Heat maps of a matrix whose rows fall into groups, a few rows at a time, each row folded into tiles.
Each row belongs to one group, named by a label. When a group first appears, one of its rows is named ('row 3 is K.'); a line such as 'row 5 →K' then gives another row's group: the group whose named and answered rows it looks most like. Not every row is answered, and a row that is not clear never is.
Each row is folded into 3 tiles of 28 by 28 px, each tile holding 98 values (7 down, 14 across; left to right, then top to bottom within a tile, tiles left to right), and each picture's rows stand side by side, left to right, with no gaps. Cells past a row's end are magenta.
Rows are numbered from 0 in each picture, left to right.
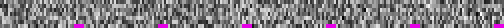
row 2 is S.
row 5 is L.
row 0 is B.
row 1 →L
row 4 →B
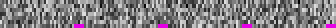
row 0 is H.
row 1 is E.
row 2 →L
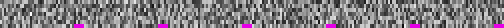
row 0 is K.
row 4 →L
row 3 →S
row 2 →E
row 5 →E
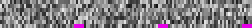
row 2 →H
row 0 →S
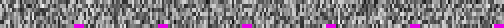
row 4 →K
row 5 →H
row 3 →E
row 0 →S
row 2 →H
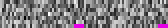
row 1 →E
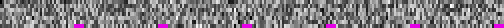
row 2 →K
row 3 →K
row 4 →S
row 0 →L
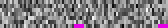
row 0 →B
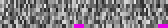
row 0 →S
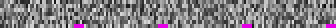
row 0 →L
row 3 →E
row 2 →S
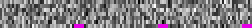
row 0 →K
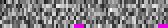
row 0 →H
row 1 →H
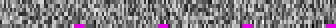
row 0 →E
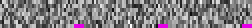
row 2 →K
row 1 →B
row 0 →S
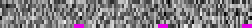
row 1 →E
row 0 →B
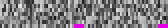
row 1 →B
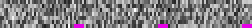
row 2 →H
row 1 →B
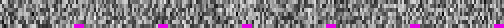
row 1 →E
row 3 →E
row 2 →S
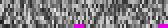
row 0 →S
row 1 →K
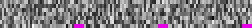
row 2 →B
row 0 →K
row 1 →S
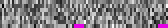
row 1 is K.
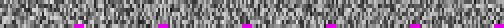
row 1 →S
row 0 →B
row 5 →H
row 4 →B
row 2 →E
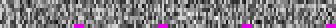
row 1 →L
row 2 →L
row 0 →S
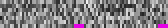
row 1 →K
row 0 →B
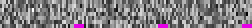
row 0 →S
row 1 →E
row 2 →S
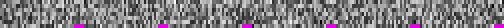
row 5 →E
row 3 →H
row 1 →L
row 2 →E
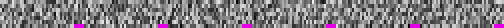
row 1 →K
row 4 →B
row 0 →E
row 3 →H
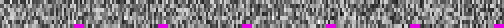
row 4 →K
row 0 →L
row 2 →L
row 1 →L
